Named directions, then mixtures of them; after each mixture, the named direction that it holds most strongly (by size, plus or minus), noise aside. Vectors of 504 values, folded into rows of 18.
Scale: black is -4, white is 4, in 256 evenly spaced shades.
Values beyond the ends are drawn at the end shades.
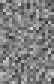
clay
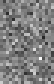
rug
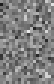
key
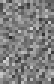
clay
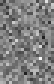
rug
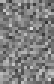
clay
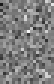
key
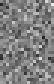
key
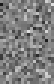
key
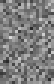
clay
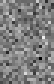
rug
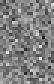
rug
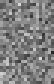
clay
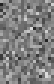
key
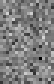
rug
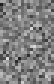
clay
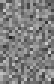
clay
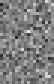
key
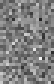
rug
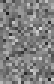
rug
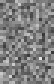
clay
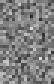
clay
